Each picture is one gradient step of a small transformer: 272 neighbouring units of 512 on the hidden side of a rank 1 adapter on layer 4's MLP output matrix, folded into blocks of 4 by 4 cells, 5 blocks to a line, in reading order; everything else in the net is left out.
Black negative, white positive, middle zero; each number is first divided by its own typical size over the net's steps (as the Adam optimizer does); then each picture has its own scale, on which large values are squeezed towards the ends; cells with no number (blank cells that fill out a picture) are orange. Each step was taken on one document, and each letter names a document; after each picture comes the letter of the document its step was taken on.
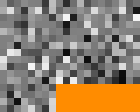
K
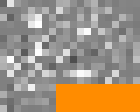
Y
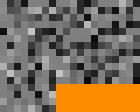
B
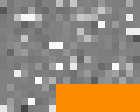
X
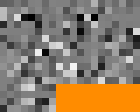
X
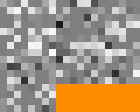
K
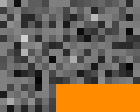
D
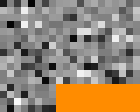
D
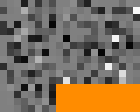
B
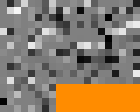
K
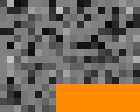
B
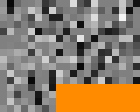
K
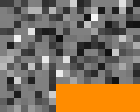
B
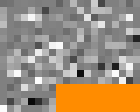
X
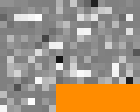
Y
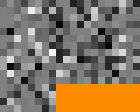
K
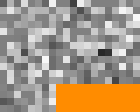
B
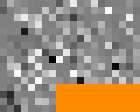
X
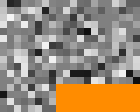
D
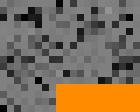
Y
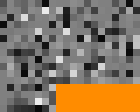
D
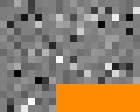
X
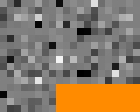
Y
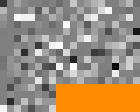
X
